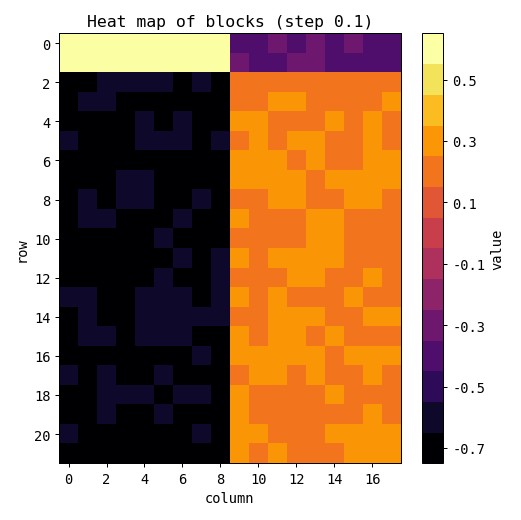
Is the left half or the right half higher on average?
right
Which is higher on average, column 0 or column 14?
column 14
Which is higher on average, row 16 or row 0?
row 0
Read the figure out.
Title: Heat map of blocks (step 0.1)
x-axis: column, ticks 0 2 4 6 8 10 12 14 16
y-axis: row, ticks 0 2 4 6 8 10 12 14 16 18 20 (0 at the top)
Colour bar: value, ticks -0.7 -0.5 -0.3 -0.1 0.1 0.3 0.5
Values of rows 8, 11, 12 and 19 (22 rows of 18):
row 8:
-0.7 -0.6 -0.7 -0.6 -0.6 -0.7 -0.7 -0.6 -0.7 0.2 0.2 0.3 0.3 0.2 0.2 0.3 0.3 0.2
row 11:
-0.7 -0.7 -0.7 -0.7 -0.7 -0.7 -0.6 -0.7 -0.6 0.3 0.2 0.3 0.3 0.3 0.3 0.2 0.2 0.2
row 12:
-0.7 -0.7 -0.7 -0.7 -0.7 -0.6 -0.7 -0.7 -0.6 0.2 0.2 0.2 0.3 0.3 0.2 0.2 0.3 0.2
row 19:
-0.7 -0.7 -0.6 -0.7 -0.7 -0.6 -0.7 -0.7 -0.7 0.3 0.2 0.2 0.2 0.2 0.2 0.2 0.3 0.2
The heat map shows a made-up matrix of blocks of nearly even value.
